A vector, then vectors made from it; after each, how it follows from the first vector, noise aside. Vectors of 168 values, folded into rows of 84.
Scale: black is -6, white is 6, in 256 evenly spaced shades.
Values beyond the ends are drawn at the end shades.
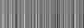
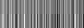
scaled up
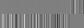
partly zeroed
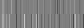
partly zeroed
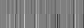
partly zeroed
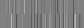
partly zeroed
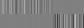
partly zeroed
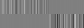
partly zeroed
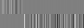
partly zeroed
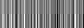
scaled up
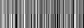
scaled up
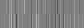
partly zeroed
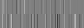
partly zeroed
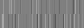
partly zeroed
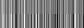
scaled up
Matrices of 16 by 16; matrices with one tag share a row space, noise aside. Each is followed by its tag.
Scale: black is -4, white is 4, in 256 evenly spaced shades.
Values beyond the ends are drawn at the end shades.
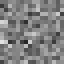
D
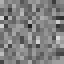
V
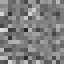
D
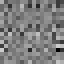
V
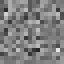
D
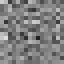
D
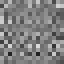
V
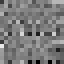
V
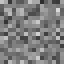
D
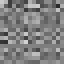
D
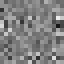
V
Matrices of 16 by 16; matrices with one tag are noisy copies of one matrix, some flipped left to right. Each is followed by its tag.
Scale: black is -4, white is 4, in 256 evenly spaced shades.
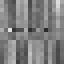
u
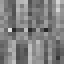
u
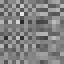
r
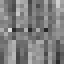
u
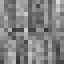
u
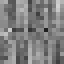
u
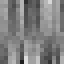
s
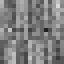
u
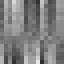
s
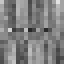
u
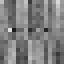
u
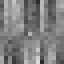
s
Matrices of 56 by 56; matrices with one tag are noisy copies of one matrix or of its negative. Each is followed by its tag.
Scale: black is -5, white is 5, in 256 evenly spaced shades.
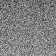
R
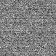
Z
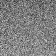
R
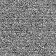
Z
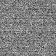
Z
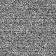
Z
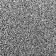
R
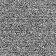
Z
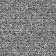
Z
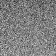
R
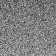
R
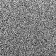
R
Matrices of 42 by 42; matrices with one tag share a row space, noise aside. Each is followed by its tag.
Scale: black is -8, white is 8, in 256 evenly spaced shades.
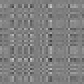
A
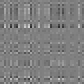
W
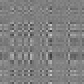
A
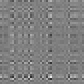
A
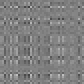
W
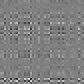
W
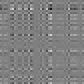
A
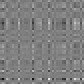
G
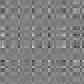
G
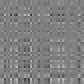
W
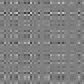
W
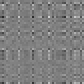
G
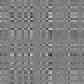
A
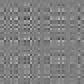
W
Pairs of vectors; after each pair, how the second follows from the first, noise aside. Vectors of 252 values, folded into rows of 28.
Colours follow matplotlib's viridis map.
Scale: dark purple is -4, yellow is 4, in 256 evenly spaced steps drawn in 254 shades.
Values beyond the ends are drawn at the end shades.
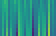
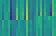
wrapped around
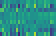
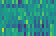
wrapped around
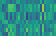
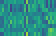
wrapped around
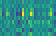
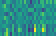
wrapped around
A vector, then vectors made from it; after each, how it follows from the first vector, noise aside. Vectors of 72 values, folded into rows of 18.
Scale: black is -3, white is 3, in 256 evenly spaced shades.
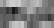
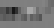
partly zeroed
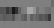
partly zeroed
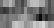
reversed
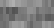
shrunk
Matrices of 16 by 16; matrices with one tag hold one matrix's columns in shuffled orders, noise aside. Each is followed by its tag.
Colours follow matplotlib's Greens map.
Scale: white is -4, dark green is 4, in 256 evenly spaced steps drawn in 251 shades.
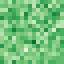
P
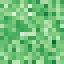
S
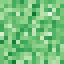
S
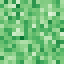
S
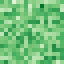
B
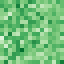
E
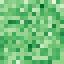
B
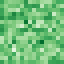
P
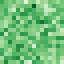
B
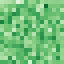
B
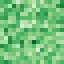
P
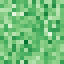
S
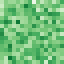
B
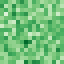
S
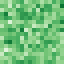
P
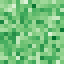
B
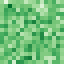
B
